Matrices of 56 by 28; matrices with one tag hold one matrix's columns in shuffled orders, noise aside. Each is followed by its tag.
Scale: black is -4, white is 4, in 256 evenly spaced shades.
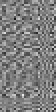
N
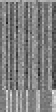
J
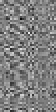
N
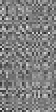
N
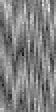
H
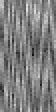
H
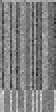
J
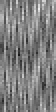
H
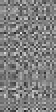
N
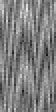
H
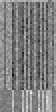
J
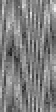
H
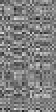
N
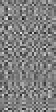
N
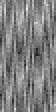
H
